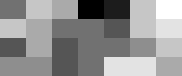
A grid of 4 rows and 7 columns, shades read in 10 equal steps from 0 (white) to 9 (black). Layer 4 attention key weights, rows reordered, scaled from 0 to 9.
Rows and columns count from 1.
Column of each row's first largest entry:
4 5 1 3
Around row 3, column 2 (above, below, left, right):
3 4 6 6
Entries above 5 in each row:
2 1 2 1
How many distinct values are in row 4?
5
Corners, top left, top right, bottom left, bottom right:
5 0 4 3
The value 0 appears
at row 1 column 7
